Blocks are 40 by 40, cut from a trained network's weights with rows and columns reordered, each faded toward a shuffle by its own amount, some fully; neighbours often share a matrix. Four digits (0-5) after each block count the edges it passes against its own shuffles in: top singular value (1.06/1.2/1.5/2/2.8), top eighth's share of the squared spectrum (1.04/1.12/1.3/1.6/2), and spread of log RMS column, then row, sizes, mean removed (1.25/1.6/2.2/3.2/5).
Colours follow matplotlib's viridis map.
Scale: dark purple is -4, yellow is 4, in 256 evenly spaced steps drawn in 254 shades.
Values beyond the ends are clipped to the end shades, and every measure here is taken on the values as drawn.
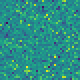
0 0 0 0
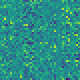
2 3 3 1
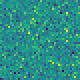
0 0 0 0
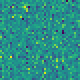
2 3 2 1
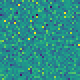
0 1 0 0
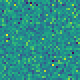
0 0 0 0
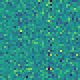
2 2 2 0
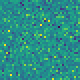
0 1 0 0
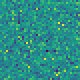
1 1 0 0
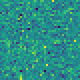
2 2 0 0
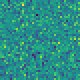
2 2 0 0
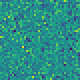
1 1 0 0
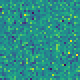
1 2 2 0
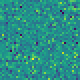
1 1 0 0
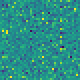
2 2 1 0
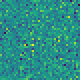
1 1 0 0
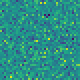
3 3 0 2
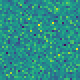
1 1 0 0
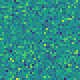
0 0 0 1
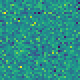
2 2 1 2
